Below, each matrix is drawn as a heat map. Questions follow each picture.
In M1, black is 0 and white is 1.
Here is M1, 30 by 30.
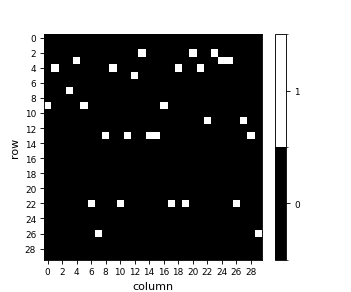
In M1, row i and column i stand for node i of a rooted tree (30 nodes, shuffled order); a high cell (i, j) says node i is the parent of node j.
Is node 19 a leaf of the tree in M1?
yes
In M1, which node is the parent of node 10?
22
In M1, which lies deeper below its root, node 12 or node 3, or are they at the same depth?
node 12
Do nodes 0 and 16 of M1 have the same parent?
yes
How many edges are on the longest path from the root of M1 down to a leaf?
10
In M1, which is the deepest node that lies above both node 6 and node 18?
22
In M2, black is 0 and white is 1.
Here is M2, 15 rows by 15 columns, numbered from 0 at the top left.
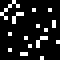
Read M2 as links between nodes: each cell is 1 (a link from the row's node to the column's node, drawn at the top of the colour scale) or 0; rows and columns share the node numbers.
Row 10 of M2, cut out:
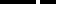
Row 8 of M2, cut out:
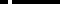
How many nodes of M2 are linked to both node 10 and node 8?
0
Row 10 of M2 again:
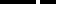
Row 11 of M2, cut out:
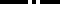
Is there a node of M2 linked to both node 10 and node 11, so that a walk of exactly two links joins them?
yes
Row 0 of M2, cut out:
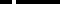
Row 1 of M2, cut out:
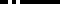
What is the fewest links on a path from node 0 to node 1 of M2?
3
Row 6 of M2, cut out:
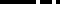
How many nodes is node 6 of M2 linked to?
2
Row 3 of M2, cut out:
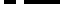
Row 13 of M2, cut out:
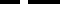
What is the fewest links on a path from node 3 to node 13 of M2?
2
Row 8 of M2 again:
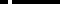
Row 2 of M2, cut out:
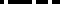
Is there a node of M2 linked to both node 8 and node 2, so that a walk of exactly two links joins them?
no
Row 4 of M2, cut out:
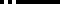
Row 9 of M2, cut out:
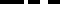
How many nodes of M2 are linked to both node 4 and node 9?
0
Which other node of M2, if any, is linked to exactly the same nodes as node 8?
node 12
